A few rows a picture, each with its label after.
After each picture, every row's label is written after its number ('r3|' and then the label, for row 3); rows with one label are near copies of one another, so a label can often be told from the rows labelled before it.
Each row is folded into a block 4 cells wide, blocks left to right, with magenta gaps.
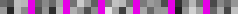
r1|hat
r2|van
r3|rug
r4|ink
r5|rug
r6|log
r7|van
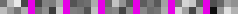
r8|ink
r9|van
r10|van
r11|rug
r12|van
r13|ink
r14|log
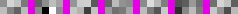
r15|ink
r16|hat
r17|ink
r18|rug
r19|ink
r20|log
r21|ink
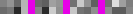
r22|van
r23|hat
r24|rug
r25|rug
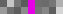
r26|rug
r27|van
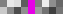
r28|ink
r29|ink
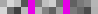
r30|ink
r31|ink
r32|van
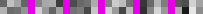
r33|rug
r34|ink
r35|van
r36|ink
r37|log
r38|hat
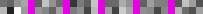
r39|hat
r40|rug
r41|van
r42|hat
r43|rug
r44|rug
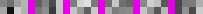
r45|hat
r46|van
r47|ink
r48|rug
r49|ink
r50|van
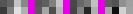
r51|log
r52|van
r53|van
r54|hat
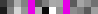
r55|log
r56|hat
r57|rug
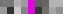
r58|hat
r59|log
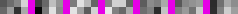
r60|van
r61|log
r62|ink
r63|ink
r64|van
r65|van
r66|log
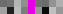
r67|hat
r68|hat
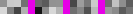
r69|ink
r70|log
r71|van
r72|rug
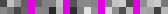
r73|rug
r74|van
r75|log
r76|ink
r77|ink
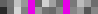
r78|log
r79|rug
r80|rug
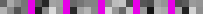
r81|rug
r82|log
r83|log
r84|ink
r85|hat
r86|hat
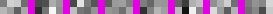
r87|ink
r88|log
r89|rug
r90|rug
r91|log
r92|hat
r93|ink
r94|van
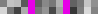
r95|ink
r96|van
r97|log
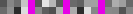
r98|van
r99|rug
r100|hat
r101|rug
